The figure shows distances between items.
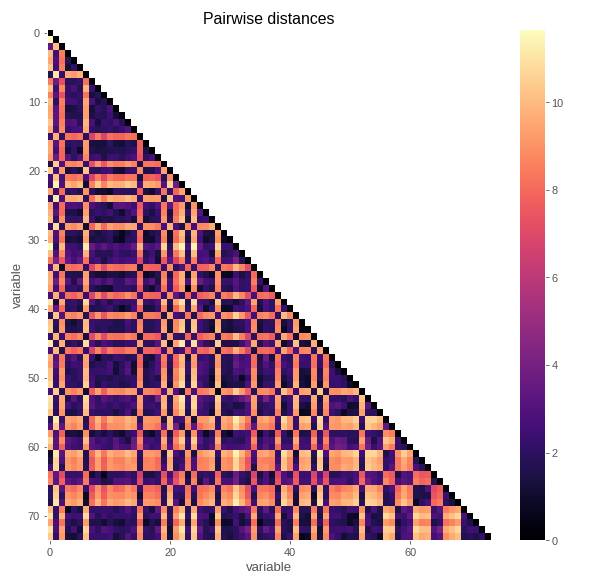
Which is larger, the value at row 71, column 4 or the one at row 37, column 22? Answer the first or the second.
the second
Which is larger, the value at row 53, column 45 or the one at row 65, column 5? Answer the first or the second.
the second
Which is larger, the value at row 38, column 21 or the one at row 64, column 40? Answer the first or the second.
the first
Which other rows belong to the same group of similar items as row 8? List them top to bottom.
1, 3, 4, 5, 7, 9, 10, 11, 12, 13, 14, 16, 17, 18, 20, 23, 25, 26, 27, 29, 30, 31, 32, 33, 35, 36, 37, 39, 40, 42, 43, 45, 47, 48, 49, 50, 51, 53, 54, 55, 58, 59, 60, 64, 65, 69, 70, 71, 72, 73
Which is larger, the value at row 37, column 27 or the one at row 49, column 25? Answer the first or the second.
the second
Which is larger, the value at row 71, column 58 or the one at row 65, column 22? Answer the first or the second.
the second
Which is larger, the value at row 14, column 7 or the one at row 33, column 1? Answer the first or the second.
the second
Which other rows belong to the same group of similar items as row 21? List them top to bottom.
0, 2, 6, 15, 19, 22, 24, 28, 34, 38, 41, 44, 46, 52, 56, 57, 61, 62, 63, 66, 67, 68
